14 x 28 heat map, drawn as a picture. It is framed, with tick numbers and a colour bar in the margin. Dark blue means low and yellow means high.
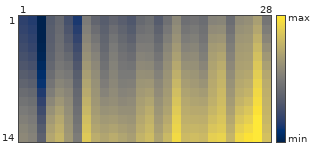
Ninth with the lowest average: top left. Mirror symmetry: none. Ninth with the highest average: bottom right. Grain: streaks running down. Slope: up to the bottom right.
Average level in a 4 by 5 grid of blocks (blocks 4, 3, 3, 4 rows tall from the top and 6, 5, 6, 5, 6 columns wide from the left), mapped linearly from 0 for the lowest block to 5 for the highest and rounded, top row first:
01123 / 12234 / 23344 / 33455
